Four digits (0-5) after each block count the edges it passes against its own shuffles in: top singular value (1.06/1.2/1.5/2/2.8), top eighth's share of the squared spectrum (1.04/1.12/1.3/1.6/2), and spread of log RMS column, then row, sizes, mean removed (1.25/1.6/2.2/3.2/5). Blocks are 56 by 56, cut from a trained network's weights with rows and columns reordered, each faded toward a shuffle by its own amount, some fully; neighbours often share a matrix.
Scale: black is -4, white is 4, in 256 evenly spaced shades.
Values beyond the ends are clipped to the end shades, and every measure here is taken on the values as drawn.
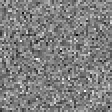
0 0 0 0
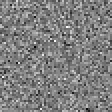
1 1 0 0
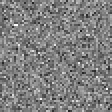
0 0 0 0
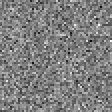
0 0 0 0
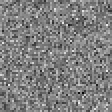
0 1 0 0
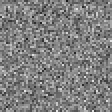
2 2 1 0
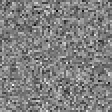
3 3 1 1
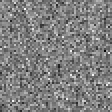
0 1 0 0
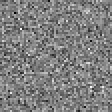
0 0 0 0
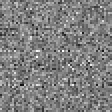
3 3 1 2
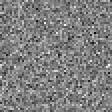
1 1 0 0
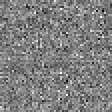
1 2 1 0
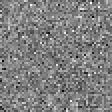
1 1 0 0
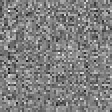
4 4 3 1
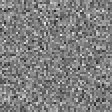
3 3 2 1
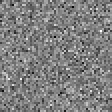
1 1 0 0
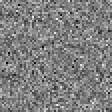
2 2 0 0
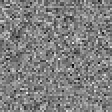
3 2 0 0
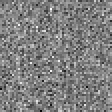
1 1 0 0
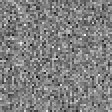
1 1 0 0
